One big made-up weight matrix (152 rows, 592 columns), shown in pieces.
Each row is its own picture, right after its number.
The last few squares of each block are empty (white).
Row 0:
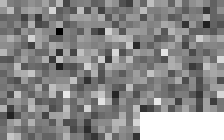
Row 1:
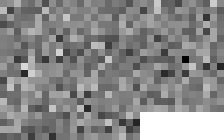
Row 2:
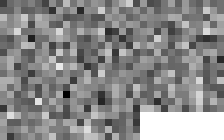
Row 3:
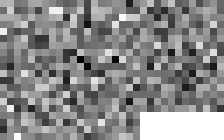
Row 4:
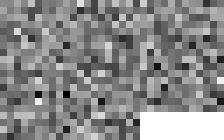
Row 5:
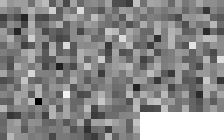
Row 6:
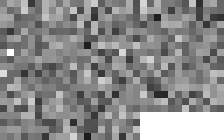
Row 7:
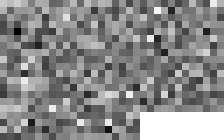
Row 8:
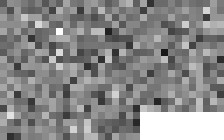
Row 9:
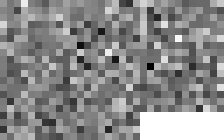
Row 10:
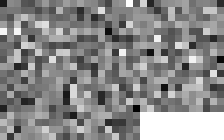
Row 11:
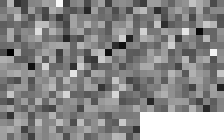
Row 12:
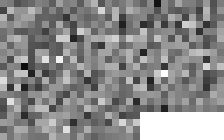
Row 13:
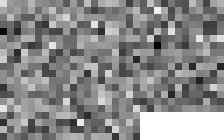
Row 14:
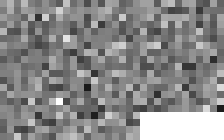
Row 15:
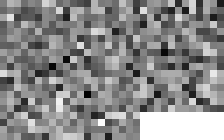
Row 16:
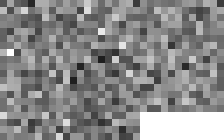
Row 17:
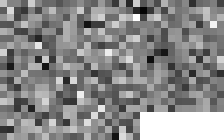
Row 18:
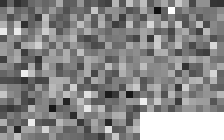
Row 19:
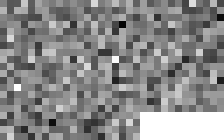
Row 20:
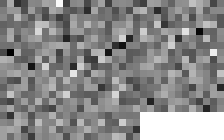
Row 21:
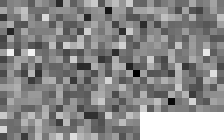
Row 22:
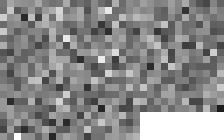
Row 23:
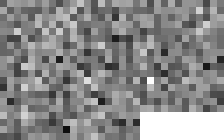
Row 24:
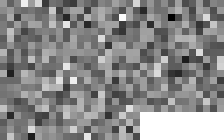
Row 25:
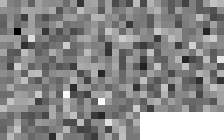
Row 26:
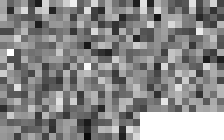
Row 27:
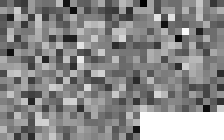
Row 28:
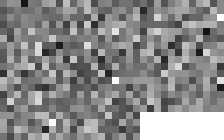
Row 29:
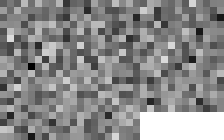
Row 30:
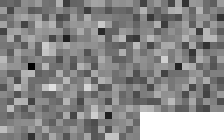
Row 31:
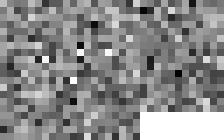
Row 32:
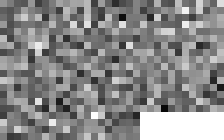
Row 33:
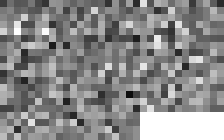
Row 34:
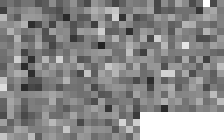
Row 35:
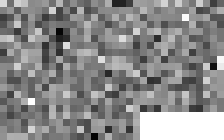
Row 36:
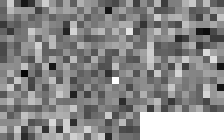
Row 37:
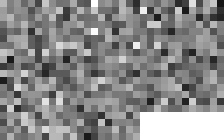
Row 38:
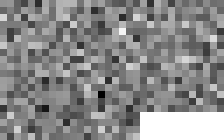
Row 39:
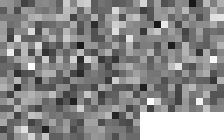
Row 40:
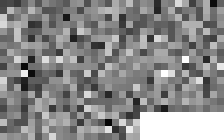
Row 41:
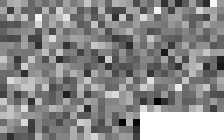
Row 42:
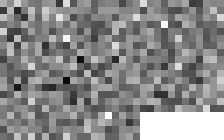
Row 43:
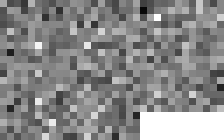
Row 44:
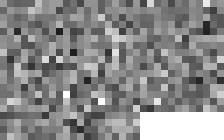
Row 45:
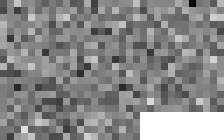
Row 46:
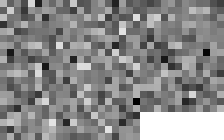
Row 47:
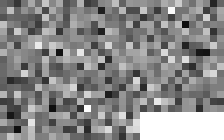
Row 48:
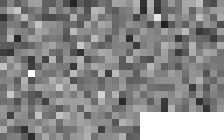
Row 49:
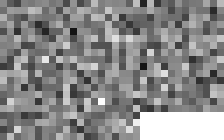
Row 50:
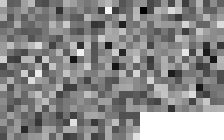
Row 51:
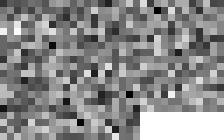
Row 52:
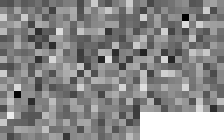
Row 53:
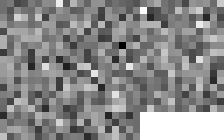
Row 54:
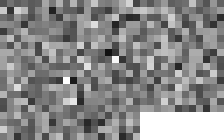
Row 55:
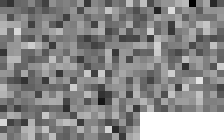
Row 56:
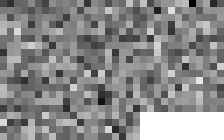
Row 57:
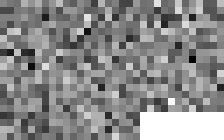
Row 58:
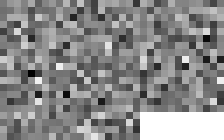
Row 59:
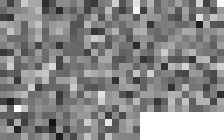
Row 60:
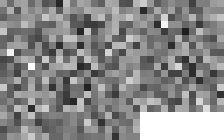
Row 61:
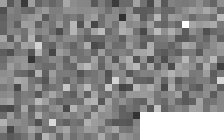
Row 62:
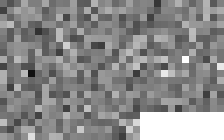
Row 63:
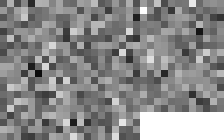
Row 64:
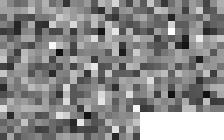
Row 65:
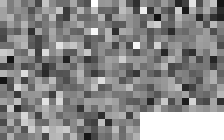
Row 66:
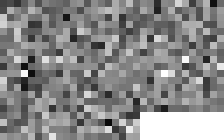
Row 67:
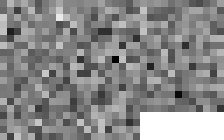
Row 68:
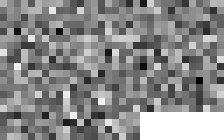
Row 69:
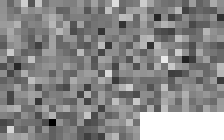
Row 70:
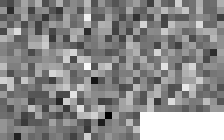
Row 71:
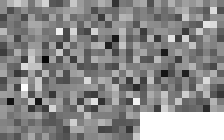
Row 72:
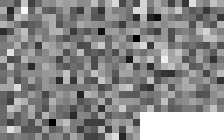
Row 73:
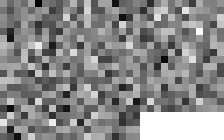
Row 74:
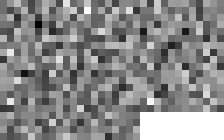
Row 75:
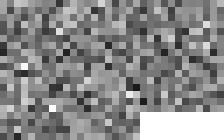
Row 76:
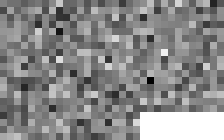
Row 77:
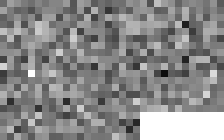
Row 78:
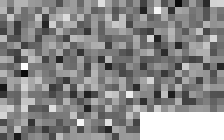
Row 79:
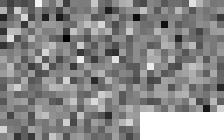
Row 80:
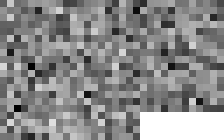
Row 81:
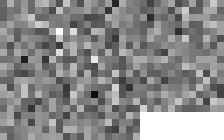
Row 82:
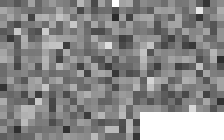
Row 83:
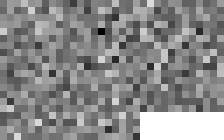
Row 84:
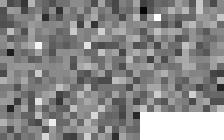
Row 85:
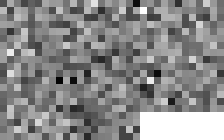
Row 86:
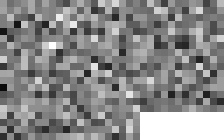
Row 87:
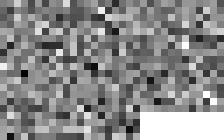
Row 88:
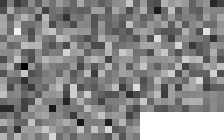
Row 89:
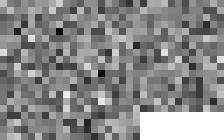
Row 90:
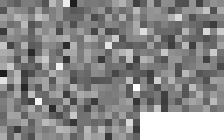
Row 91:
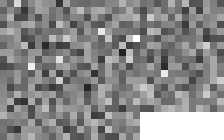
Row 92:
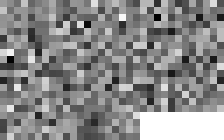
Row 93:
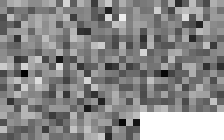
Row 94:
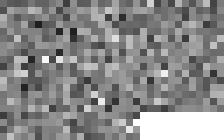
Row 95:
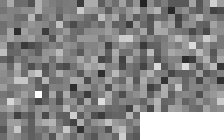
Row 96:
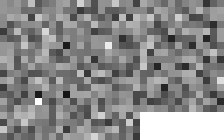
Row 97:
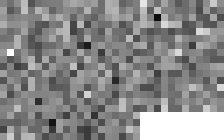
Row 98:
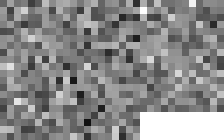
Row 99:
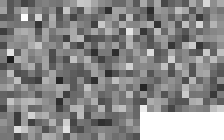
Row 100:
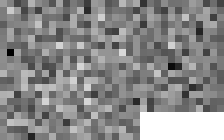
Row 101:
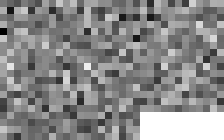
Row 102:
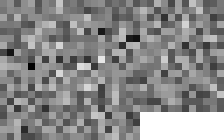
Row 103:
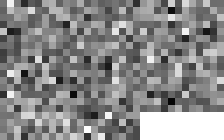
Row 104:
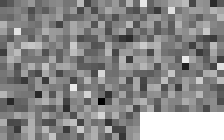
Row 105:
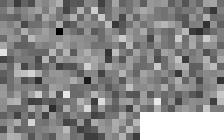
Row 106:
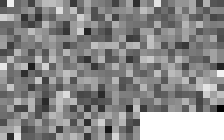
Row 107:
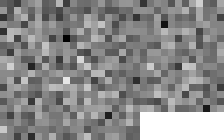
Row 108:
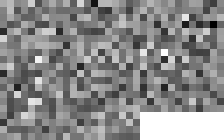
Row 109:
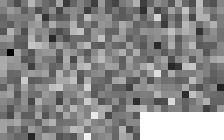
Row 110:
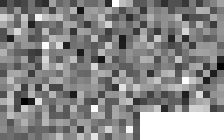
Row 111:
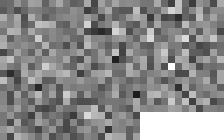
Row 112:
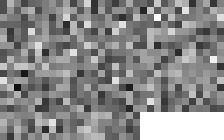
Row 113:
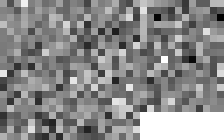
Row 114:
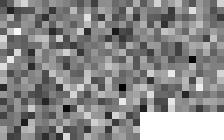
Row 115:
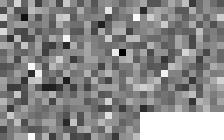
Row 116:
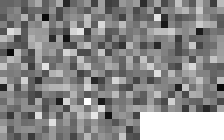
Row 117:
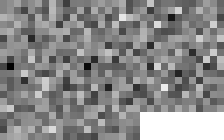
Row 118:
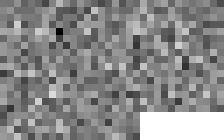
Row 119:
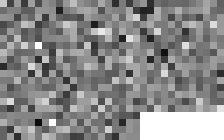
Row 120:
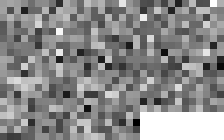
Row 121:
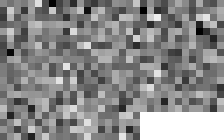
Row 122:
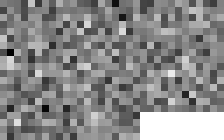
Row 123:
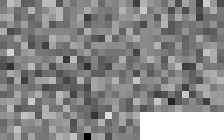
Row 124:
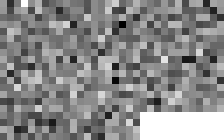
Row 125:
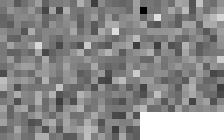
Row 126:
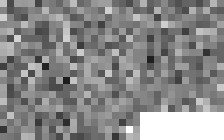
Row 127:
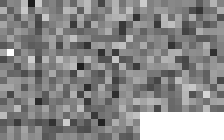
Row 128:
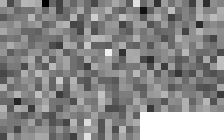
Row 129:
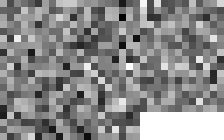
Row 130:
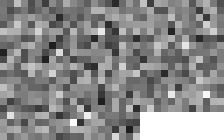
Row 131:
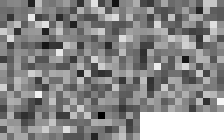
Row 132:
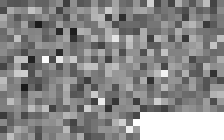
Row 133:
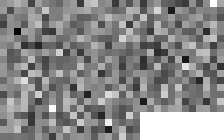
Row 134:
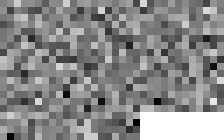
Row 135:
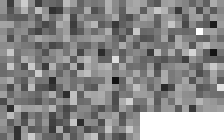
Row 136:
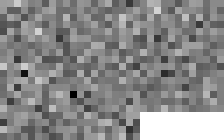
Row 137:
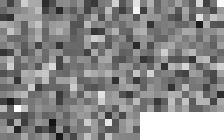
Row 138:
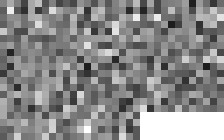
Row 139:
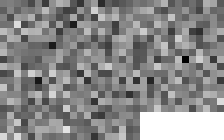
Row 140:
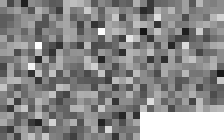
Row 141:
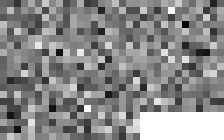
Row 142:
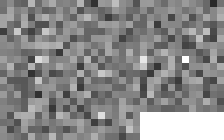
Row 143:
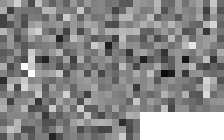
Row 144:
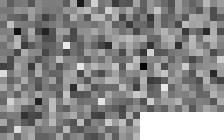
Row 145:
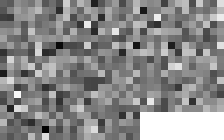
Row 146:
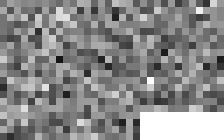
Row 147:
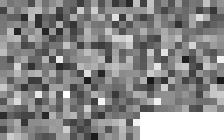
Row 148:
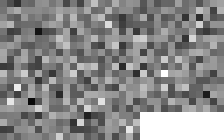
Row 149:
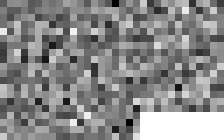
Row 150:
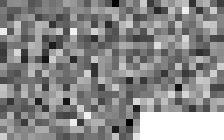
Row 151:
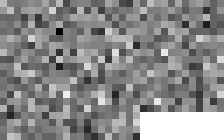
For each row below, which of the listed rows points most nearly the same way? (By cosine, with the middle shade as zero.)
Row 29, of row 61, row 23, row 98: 98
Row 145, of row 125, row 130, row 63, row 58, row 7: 125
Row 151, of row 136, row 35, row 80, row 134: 35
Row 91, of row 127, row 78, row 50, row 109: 127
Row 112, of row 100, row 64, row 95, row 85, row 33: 33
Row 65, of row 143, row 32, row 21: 21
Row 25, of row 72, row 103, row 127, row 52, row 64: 64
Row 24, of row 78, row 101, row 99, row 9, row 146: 9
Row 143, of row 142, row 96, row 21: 21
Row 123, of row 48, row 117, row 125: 117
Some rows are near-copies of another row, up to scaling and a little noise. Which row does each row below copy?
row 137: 59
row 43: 84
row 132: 94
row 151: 0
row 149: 150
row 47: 141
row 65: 37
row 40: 66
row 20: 11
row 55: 56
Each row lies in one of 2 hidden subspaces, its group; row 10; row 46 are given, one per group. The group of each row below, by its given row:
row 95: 10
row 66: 10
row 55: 10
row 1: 10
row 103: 46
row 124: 46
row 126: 46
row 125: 46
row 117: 46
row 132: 10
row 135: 46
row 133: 10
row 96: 10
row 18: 10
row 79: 46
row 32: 46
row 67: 46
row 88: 10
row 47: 10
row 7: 10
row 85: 46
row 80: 46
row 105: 10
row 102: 46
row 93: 10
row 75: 10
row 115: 46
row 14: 46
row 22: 46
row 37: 46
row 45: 46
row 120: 10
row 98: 46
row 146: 10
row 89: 10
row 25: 10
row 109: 46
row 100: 46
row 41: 10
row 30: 46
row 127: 46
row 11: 46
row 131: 10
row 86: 10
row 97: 46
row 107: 46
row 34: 10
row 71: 10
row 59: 46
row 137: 46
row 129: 46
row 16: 46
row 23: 10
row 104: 10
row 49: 10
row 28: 46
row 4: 10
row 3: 46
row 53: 46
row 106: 46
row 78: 10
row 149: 10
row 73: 46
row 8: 10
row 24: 46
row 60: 46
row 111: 46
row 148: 10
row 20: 46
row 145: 46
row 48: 46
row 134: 10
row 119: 46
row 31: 46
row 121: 46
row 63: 46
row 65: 46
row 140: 46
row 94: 10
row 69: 46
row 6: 46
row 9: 46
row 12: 10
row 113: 46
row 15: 46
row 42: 46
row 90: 10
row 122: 46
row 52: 10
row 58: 10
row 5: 10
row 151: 10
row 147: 10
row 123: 46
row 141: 10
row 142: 10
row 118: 10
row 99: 46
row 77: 10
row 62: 10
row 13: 10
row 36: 46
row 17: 46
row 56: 10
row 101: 46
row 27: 46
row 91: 46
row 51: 10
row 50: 46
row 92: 46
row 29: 46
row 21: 46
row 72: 46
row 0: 10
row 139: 10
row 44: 10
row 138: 46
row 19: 46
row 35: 10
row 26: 46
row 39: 46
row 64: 10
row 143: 10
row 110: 10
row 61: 46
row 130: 10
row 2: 10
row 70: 46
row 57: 46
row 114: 46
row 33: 10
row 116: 46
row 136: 10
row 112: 46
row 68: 10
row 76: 10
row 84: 46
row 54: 46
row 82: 10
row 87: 10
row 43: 46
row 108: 10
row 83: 46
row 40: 10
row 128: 46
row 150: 10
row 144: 10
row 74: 46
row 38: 46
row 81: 10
